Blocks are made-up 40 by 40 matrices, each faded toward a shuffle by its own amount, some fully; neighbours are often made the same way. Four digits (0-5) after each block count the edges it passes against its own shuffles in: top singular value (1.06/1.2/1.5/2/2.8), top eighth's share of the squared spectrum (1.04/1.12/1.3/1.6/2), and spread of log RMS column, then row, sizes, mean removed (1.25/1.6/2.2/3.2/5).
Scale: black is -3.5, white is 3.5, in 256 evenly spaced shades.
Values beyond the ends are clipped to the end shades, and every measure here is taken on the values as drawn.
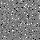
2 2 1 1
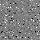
2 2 0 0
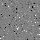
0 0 0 0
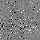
3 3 1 2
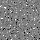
1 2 0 0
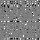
4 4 2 2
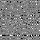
3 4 0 2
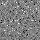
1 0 0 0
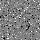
0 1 0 0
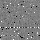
3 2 0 1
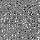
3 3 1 1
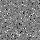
0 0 0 0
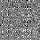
3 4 2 1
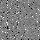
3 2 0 0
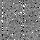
3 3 1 0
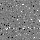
2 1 0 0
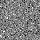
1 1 0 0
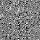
3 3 2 0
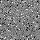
0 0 0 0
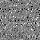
3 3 1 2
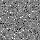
0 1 0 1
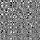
4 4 2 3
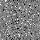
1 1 1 0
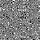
3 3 1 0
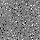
0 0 0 1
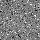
0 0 0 0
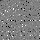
3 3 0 1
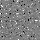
2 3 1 1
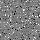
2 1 0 0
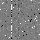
3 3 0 0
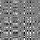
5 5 3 3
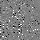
3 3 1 1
